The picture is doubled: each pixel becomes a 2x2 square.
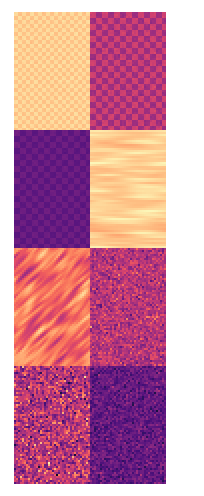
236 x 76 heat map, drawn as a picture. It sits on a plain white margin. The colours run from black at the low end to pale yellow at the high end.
It is made of 4 by 2 panels. Panel 1,1: very high, checkered, faint in contrast. Panel 1,2: middling, checkered. Panel 2,1: low, checkered, faint in contrast. Panel 2,2: very high, streaked across, faint in contrast. Panel 3,1: high, slanting up to the right. Panel 3,2: middling, fine-grained. Panel 4,1: middling, fine-grained, strong in contrast. Panel 4,2: low, fine-grained.
